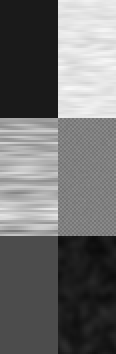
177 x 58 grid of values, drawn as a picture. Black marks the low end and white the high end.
The table splits into 3 rows of 2 panels. Panel 1,1: very low, flat. Panel 1,2: very high, streaked across, faint in contrast. Panel 2,1: high, streaked across. Panel 2,2: middling, checkered, faint in contrast. Panel 3,1: low, flat. Panel 3,2: very low, blotchy, faint in contrast.
